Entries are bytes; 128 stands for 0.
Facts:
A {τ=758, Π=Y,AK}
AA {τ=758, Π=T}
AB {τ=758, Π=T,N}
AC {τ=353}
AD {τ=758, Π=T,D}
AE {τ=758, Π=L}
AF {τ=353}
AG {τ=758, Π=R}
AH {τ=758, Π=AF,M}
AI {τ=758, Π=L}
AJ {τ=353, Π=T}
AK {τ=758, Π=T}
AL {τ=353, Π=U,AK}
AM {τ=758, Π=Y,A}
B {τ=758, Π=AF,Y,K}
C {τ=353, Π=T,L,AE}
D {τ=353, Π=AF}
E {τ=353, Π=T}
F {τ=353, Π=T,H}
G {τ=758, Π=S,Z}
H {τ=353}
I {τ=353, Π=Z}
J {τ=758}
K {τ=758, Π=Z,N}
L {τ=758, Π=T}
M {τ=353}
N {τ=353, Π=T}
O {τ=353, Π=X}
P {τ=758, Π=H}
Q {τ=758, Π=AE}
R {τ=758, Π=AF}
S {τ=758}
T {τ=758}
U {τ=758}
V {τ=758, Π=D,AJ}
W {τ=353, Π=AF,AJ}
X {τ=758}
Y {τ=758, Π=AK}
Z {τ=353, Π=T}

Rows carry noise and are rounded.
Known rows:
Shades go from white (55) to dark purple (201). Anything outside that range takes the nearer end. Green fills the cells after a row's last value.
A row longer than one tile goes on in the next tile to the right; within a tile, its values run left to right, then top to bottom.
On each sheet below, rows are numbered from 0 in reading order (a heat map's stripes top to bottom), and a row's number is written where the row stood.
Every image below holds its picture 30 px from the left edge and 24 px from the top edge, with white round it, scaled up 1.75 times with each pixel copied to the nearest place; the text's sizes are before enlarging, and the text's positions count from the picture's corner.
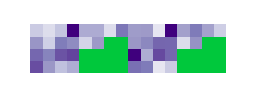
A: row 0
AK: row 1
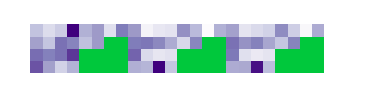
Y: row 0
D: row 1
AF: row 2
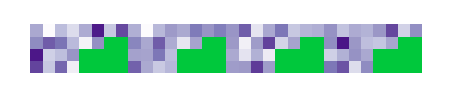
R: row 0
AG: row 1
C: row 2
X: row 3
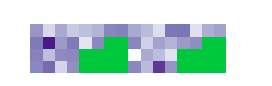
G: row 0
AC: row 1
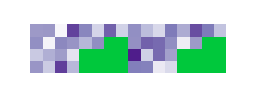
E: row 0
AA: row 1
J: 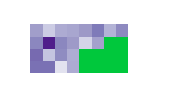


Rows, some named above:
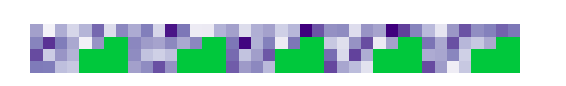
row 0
AH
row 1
AL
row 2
K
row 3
L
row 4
P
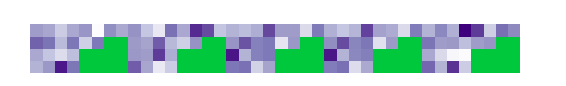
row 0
I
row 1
T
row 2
AM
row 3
AM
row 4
H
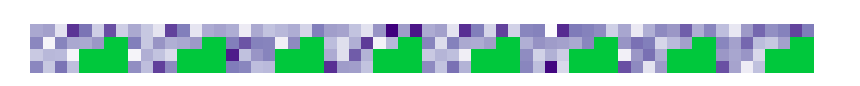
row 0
F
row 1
AC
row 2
B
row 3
AE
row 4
F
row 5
AJ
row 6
U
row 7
P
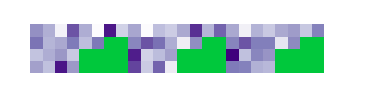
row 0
Z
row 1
R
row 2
B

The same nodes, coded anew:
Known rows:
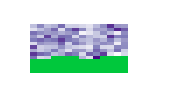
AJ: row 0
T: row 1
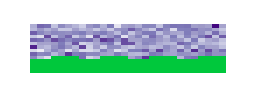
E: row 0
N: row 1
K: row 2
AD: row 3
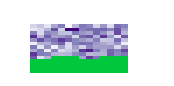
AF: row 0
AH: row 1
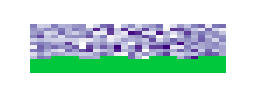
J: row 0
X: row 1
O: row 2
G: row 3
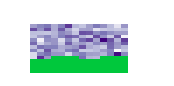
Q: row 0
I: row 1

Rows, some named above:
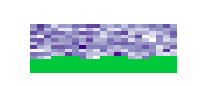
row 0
F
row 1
AL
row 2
U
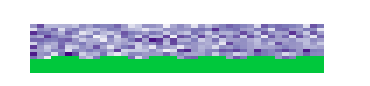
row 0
W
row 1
AK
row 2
Z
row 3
R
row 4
B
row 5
B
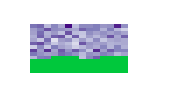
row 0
V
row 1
AA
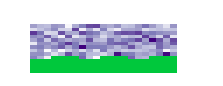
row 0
AC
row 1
AL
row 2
I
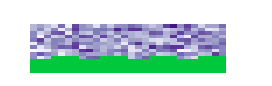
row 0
H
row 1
R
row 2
P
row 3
F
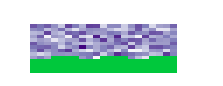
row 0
AM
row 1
C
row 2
F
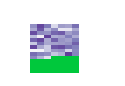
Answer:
F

